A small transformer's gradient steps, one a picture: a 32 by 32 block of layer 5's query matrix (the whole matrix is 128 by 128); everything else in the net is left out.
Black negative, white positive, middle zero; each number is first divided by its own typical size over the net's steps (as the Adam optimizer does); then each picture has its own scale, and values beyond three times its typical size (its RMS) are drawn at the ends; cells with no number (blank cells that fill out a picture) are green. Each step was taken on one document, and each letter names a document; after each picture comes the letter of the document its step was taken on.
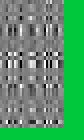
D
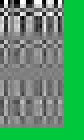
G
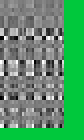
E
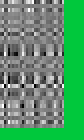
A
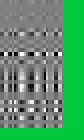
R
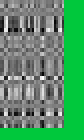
E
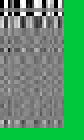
G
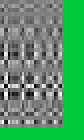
A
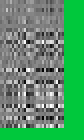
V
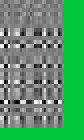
G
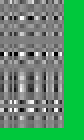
R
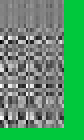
V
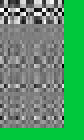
G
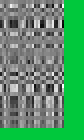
E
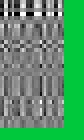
G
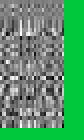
E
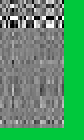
E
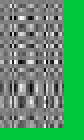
R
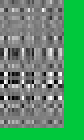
A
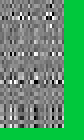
D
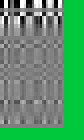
G
